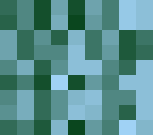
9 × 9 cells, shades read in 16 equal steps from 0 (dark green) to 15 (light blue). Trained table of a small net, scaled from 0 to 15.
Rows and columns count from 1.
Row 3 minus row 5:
3 -7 5 -5 -1 -8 3 -2 -8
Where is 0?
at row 2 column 5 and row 9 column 5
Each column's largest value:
10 11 8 15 13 13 10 15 13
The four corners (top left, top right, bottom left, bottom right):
4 13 4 12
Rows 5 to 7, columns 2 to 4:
11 3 8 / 6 1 15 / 11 4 8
